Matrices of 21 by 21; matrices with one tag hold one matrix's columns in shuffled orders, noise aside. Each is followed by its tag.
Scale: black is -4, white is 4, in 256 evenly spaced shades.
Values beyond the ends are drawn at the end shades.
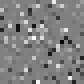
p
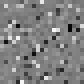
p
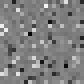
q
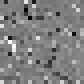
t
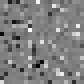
q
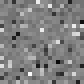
q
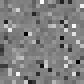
q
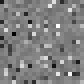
q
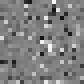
t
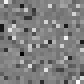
p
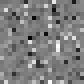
t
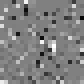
t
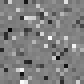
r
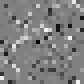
p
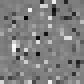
t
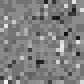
t
